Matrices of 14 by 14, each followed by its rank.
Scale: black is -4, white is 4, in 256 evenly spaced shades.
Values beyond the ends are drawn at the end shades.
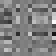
two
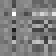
two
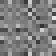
three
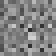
three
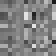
three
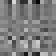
two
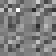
two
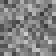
full rank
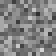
full rank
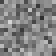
full rank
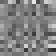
two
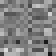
three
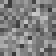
full rank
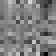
three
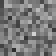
full rank
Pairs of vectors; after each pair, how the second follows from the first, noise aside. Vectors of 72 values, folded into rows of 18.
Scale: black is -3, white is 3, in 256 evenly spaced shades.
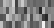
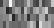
reversed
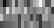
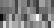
wrapped around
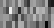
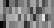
reversed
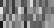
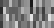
wrapped around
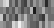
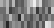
reversed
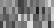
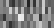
wrapped around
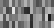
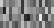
reversed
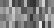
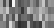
reversed
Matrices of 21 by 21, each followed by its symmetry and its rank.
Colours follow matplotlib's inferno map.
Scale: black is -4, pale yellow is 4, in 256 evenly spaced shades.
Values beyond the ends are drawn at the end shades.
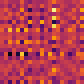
antisymmetric, rank two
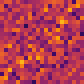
symmetric, full rank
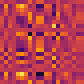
neither, rank two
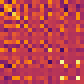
symmetric, rank three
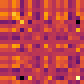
symmetric, rank two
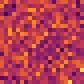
symmetric, full rank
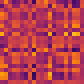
antisymmetric, rank two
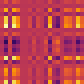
neither, rank one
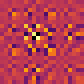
symmetric, rank two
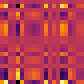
neither, rank one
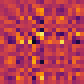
antisymmetric, rank two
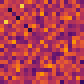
symmetric, full rank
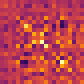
symmetric, rank three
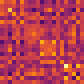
symmetric, rank three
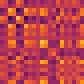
symmetric, rank two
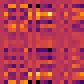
neither, rank two
